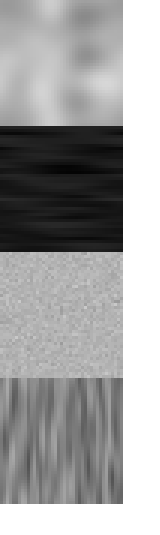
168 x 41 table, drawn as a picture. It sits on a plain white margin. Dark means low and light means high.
It is made of 4 by 1 panels. Panel 1,1: high, smooth. Panel 2,1: very low, streaked across, faint in contrast. Panel 3,1: high, fine-grained, faint in contrast. Panel 4,1: middling, streaked downward.
